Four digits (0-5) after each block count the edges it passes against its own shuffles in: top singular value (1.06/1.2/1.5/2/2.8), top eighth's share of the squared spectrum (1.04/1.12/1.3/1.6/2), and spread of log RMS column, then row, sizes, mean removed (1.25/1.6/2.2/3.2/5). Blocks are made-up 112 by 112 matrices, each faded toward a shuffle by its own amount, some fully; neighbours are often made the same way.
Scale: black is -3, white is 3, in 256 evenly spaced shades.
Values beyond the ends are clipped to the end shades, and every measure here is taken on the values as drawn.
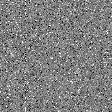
1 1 1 0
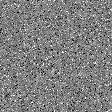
0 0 0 0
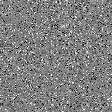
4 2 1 1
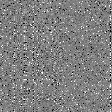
4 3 2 1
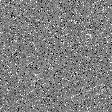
3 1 0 0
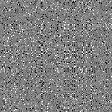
5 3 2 2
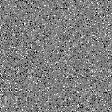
4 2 1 1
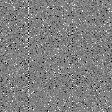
4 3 2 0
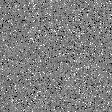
3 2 0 0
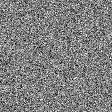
0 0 0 0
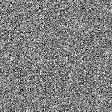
3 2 1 1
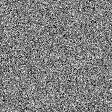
0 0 0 0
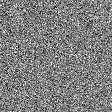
2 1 0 0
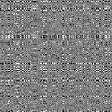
5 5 3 4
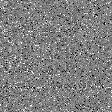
3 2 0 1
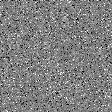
3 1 0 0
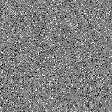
4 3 1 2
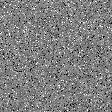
2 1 0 0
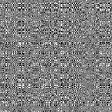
5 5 3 4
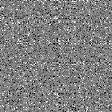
4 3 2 2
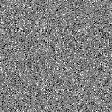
4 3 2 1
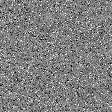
0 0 0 0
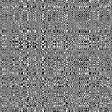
5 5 4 4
